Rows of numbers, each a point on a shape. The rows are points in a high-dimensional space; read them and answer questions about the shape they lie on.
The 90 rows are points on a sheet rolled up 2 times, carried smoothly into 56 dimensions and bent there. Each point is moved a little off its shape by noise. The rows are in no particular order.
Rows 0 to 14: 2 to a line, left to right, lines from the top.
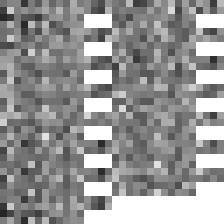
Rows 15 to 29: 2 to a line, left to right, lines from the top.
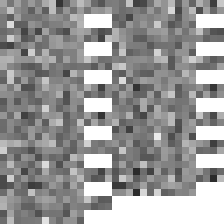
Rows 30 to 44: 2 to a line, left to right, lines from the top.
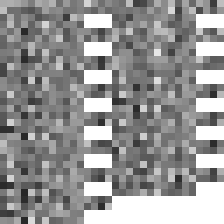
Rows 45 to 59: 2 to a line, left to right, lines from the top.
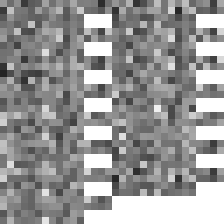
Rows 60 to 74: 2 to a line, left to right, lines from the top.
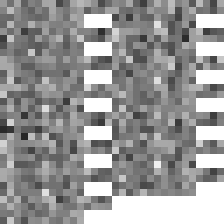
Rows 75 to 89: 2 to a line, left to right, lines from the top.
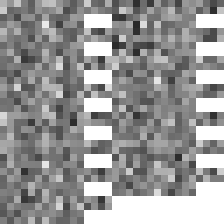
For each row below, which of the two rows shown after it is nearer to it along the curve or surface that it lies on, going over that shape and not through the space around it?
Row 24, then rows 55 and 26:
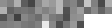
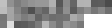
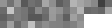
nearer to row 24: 55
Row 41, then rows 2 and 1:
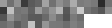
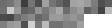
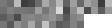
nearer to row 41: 2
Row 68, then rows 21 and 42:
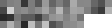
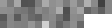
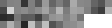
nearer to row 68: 42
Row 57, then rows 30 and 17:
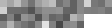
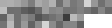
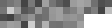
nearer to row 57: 30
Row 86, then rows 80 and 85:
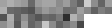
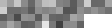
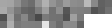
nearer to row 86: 80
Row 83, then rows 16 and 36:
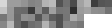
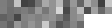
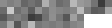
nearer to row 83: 16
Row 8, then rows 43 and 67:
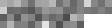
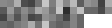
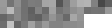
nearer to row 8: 43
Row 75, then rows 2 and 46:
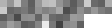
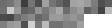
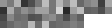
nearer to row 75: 46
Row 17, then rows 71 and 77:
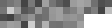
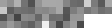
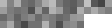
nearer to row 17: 77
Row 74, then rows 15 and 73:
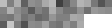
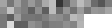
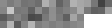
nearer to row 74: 73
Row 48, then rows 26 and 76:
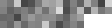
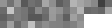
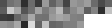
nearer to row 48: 76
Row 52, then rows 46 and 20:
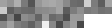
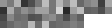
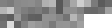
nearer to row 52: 46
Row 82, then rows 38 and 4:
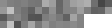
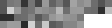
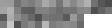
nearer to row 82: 4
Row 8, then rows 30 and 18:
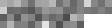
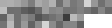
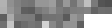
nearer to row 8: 30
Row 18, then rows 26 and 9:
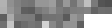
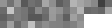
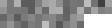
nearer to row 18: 9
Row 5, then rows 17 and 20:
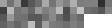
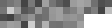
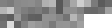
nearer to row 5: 17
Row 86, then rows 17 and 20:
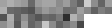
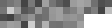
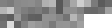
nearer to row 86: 20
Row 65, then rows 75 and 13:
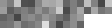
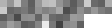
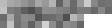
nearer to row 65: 75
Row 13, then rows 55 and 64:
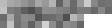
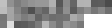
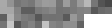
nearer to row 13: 55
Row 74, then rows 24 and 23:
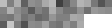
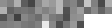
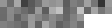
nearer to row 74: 23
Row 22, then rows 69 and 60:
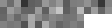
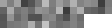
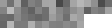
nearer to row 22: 69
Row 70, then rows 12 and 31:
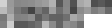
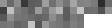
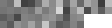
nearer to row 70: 31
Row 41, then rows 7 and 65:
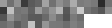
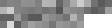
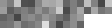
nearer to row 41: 7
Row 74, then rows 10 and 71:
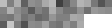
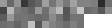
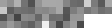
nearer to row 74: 10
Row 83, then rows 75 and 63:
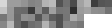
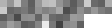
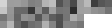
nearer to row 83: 63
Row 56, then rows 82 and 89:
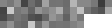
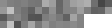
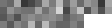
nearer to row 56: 82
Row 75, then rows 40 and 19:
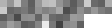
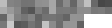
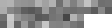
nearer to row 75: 19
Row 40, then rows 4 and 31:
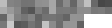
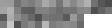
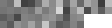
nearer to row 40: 4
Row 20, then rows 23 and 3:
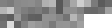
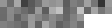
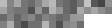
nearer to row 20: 23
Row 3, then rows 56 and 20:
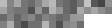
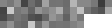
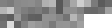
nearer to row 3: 56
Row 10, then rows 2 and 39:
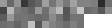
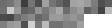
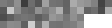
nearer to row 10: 39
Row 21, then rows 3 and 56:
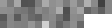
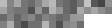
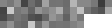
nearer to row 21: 3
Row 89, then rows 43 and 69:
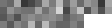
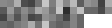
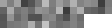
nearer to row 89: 43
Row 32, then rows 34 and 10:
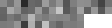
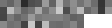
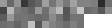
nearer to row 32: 10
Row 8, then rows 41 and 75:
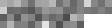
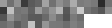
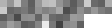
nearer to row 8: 75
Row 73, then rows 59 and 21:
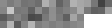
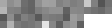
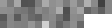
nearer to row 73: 59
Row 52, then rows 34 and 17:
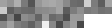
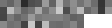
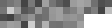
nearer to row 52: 34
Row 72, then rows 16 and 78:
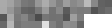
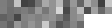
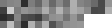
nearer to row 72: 16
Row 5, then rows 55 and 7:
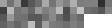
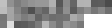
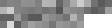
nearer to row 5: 7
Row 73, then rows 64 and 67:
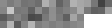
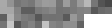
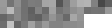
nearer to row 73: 67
